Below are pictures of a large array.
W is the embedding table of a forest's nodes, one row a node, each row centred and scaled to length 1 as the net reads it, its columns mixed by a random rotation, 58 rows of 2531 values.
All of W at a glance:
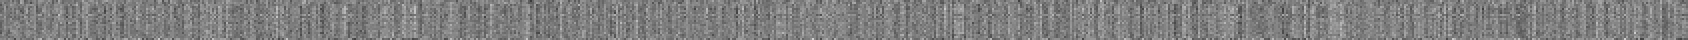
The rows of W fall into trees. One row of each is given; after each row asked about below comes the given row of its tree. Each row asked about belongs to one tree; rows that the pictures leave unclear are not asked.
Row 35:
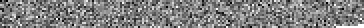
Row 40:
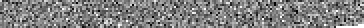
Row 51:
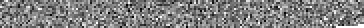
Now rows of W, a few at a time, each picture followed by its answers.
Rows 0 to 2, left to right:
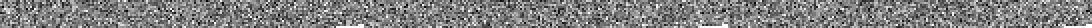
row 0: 40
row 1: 51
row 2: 51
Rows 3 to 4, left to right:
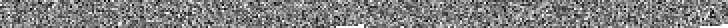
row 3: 40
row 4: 51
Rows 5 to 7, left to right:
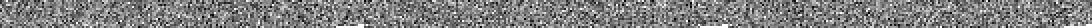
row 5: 51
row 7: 35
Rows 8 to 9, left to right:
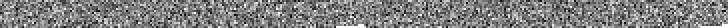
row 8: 40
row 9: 51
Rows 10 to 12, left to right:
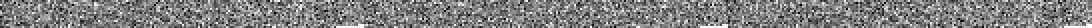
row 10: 35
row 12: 35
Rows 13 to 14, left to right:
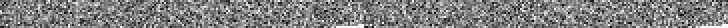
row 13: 35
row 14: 35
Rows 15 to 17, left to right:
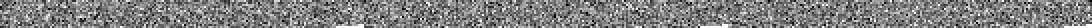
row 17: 35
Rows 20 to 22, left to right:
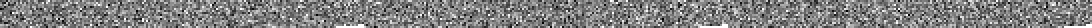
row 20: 35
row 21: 51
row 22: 40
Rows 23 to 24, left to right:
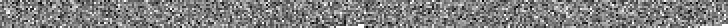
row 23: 40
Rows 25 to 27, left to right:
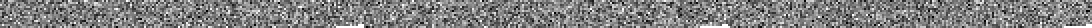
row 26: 35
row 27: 51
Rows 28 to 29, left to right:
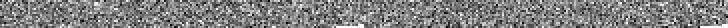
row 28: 35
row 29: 40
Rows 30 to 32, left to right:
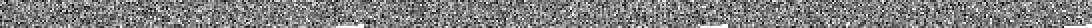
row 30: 35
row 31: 35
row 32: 40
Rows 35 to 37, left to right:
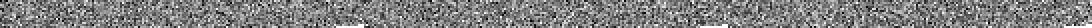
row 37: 51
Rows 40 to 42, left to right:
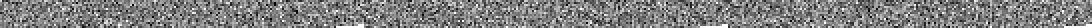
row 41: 35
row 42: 51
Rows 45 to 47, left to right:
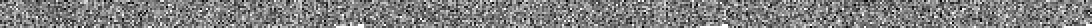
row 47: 51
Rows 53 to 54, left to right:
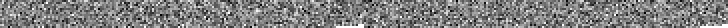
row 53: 35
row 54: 35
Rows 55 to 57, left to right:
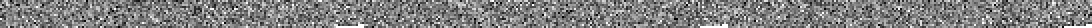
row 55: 51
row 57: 40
